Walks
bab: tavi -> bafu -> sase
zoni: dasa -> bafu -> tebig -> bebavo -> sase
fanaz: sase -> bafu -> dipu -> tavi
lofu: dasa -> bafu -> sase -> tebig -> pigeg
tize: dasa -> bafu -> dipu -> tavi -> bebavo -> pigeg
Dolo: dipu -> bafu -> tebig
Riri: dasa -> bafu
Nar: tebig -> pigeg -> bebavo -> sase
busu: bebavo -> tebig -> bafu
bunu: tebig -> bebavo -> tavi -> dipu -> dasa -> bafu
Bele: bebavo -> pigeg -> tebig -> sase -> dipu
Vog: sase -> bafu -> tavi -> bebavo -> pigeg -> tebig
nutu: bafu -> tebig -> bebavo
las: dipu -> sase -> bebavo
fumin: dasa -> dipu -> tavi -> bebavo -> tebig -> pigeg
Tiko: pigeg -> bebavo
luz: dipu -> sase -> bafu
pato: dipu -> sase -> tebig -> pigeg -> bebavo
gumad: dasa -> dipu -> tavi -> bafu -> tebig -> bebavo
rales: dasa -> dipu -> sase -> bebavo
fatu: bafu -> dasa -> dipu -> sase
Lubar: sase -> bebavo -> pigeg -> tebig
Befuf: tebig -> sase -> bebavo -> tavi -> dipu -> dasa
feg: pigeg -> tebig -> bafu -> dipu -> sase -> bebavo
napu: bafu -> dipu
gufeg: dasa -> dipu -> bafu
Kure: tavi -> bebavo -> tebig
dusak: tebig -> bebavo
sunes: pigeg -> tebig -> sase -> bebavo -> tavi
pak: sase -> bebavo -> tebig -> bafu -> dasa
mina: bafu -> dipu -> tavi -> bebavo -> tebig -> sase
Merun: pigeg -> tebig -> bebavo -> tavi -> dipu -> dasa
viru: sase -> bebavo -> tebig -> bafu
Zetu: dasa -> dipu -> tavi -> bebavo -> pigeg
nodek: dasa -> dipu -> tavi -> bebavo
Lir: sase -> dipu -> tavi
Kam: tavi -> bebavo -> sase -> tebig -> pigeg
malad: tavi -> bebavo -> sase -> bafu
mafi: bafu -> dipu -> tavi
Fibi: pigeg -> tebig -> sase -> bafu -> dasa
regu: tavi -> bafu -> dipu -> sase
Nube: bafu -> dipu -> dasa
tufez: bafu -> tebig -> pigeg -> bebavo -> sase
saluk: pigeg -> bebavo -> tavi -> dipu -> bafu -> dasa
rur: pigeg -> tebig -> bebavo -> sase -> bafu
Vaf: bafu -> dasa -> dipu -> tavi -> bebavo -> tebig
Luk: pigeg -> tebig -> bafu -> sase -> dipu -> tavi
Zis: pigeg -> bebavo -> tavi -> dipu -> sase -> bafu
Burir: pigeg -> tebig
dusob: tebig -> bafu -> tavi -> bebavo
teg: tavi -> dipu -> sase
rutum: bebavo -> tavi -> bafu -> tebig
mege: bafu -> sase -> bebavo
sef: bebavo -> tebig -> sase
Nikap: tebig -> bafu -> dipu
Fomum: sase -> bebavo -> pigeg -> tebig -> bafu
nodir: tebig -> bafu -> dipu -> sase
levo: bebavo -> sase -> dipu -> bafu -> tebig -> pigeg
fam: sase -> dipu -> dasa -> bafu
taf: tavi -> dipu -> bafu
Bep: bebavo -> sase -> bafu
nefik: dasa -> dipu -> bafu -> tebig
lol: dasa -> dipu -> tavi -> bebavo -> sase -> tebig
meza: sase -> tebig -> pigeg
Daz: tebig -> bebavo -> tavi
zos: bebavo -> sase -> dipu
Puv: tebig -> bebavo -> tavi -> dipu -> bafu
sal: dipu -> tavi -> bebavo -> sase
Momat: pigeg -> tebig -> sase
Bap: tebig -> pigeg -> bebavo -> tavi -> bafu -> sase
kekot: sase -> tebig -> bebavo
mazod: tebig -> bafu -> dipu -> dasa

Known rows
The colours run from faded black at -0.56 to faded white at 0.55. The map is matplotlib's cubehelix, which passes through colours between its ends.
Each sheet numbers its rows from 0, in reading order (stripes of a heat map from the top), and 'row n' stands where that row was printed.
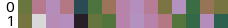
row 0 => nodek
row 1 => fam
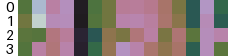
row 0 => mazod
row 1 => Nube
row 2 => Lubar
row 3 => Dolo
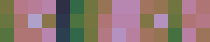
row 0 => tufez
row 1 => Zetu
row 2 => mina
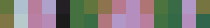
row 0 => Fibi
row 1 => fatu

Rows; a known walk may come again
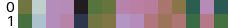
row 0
Nube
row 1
bunu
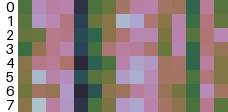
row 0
Befuf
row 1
Puv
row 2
sunes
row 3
Vaf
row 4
Lir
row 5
malad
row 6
sef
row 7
Bep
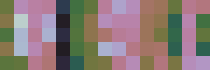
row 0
Bap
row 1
Riri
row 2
pak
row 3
napu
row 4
Kam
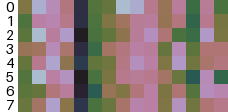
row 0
taf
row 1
Merun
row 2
Fibi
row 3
Tiko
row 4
tize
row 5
mazod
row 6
Lubar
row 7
Zetu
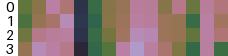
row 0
pato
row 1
lol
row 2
tufez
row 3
zos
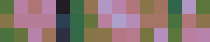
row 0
Dolo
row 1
sal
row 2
fumin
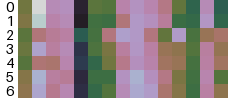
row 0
fam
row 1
fatu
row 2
dusob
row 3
rur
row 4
mina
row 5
regu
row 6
bab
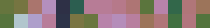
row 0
dusak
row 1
saluk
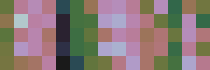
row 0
nodek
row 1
luz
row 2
levo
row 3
fanaz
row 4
Momat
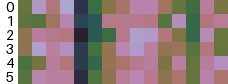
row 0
zoni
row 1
Kure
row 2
teg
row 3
mege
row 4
Vog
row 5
Fomum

